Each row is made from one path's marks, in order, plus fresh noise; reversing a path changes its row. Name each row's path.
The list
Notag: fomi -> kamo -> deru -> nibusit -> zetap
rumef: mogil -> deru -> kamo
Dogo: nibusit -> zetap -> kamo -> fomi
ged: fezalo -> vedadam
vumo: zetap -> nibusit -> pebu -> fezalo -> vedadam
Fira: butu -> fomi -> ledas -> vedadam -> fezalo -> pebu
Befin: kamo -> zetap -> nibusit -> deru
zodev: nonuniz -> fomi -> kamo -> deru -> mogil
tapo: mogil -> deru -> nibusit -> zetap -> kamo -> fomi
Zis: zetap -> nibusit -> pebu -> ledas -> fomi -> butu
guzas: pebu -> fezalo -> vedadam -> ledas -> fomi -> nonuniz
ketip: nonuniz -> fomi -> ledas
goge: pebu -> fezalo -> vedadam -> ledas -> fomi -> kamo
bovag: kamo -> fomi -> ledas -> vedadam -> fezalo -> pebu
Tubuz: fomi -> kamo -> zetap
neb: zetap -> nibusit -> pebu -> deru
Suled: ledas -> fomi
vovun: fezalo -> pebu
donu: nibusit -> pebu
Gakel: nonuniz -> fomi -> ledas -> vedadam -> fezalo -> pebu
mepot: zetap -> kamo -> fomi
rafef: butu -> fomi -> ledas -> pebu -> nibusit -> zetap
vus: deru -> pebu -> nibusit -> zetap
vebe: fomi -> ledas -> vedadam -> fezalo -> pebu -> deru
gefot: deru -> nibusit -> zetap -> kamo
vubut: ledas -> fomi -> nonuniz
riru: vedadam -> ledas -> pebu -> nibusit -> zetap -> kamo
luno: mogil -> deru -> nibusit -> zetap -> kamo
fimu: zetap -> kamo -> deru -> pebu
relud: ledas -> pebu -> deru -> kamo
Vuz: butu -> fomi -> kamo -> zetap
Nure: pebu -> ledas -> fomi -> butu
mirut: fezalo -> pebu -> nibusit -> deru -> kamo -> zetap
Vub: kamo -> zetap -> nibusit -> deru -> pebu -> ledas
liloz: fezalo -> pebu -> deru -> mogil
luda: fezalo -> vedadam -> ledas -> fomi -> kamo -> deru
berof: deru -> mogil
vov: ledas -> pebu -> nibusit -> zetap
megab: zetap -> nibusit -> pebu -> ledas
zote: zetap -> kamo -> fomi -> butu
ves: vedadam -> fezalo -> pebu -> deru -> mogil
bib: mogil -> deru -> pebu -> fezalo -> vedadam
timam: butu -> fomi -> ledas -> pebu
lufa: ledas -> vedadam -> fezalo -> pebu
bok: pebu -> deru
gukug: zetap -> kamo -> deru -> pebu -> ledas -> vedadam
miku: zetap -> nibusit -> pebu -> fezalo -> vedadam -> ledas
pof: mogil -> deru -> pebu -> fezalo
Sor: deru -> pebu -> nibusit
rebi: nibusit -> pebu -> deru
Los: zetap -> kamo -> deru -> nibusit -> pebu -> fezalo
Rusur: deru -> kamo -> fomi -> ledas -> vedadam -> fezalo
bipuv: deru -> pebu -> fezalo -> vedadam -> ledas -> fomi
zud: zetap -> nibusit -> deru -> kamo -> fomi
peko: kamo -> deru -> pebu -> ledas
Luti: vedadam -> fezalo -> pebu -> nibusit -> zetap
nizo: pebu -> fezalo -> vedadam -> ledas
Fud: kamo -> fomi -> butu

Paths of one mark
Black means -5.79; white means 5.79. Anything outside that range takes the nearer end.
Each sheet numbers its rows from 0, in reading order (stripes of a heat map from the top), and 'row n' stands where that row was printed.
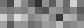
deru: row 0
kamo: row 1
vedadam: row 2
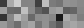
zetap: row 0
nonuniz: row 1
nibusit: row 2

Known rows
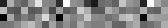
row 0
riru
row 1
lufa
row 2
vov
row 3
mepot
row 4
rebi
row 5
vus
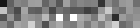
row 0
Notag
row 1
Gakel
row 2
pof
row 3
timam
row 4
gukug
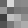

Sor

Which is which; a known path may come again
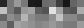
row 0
Befin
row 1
Vuz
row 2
mepot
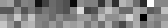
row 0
Fira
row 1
goge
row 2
Zis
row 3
timam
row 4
fimu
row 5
vov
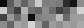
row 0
gefot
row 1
miku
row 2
Nure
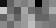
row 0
Notag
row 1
vubut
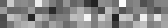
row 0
Sor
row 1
vumo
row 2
peko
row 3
berof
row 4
donu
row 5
ves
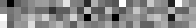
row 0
luda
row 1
bib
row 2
lufa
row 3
riru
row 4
megab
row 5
rebi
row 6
vus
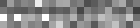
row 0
pof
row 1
vovun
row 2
Gakel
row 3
relud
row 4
bovag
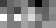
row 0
liloz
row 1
zud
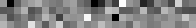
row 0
ketip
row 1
nizo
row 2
gukug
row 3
Fud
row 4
Luti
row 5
Tubuz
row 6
Los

